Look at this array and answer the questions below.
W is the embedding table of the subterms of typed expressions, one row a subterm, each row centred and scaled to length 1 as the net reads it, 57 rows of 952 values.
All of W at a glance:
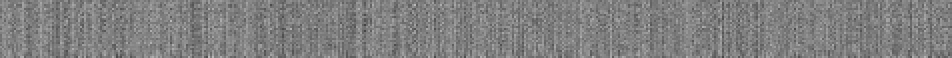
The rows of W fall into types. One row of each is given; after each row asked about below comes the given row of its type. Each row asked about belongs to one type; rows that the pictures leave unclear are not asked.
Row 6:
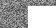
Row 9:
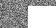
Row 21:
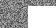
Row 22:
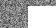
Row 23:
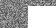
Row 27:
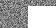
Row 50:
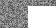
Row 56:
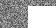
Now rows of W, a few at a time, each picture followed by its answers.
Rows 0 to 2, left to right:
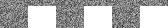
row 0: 21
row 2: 21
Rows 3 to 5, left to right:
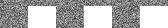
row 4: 6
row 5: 6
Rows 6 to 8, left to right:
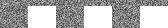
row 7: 56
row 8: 27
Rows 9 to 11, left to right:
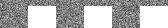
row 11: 6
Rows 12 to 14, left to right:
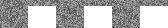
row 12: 56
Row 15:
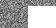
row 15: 21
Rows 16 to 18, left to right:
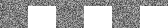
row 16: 9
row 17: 6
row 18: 56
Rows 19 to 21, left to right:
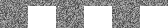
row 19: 23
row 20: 56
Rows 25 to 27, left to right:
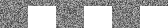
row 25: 21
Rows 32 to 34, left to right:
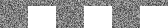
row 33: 56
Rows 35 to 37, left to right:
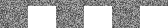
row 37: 27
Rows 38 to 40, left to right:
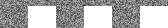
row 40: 27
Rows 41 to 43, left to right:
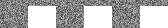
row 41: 9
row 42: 23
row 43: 27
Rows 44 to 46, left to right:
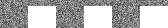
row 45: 6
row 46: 22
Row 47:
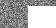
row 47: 50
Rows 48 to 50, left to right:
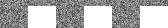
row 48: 21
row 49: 9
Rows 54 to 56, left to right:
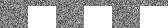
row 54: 27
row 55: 50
